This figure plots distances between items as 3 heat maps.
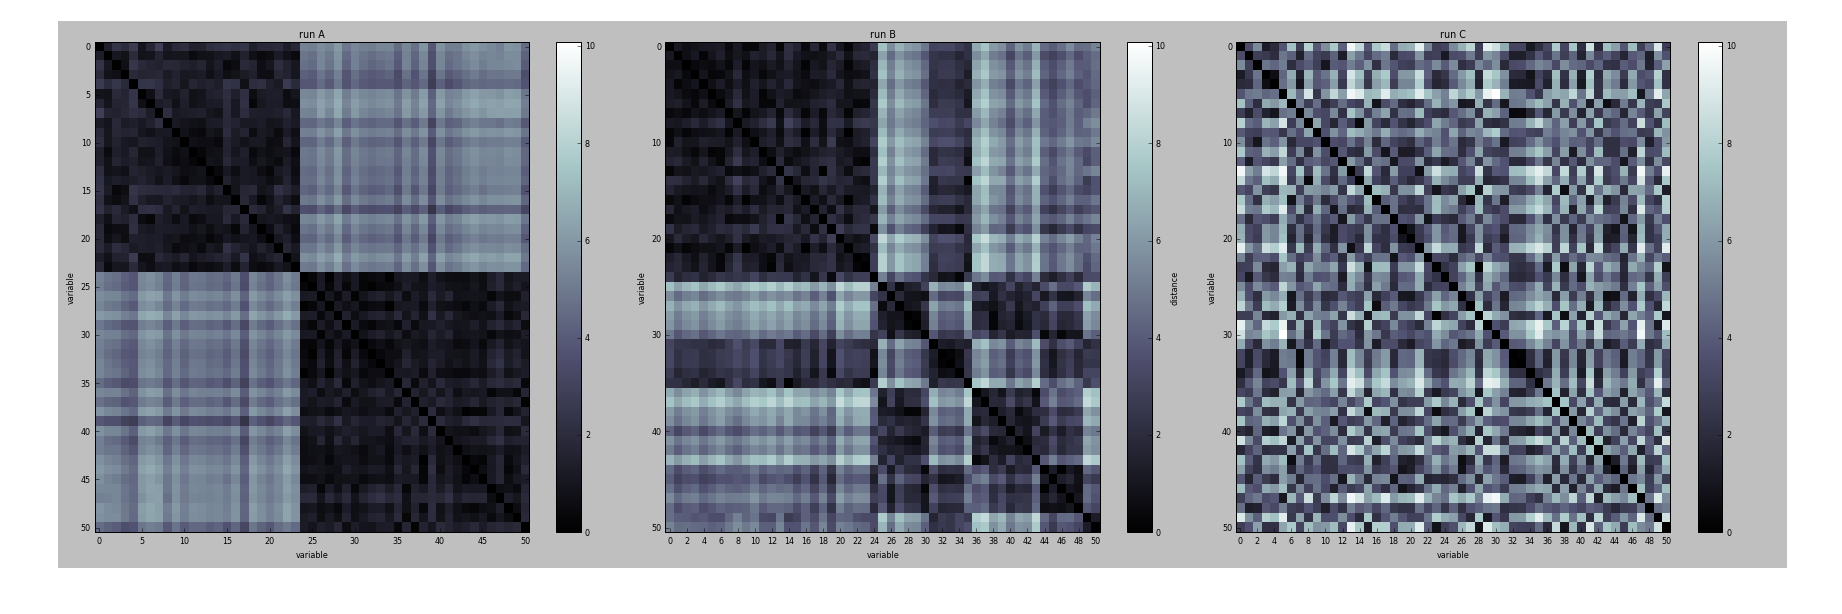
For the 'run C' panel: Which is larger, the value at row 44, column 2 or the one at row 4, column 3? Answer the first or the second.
the first
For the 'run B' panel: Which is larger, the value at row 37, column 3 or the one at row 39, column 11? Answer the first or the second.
the first
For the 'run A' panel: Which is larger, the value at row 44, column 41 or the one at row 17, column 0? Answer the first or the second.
the second
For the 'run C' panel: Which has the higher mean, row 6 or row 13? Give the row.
13
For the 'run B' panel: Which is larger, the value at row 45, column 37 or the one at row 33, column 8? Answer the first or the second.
the first
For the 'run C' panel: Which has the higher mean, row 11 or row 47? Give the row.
47
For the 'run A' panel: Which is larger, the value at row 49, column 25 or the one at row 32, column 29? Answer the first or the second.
the first
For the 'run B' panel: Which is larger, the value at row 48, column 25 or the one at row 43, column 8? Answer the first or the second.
the second
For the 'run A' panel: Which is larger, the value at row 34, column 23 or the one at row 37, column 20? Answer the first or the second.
the first
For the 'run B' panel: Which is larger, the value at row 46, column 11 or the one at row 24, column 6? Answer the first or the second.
the first
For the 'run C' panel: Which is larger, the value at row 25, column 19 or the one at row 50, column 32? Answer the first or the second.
the first
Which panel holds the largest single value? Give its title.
run C
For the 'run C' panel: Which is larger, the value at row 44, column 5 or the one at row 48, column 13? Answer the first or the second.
the first
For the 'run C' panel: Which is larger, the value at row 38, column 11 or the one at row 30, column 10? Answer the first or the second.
the first
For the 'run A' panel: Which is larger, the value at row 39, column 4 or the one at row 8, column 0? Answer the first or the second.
the first
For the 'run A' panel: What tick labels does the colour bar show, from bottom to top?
0, 2, 4, 6, 8, 10
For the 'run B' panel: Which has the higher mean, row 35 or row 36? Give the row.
36
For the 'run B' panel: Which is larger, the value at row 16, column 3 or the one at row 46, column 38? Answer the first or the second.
the second
